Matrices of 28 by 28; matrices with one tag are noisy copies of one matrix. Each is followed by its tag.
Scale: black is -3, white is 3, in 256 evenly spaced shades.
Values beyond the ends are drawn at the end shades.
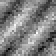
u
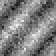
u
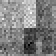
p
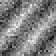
u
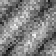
u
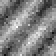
u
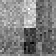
p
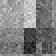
p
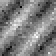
u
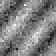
u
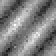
u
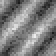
u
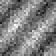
u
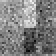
p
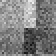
p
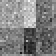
p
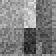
p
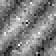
u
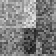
p
